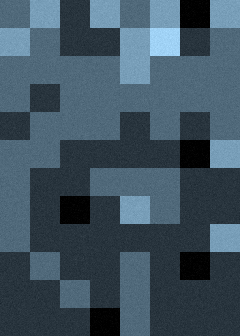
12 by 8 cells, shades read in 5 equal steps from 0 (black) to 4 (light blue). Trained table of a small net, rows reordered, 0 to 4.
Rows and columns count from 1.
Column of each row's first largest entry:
2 6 5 1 2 8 1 5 8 2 3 5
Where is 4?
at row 2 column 6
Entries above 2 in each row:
4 3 1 0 0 1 0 1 1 0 0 0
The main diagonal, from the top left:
2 2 2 2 1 1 1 1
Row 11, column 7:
1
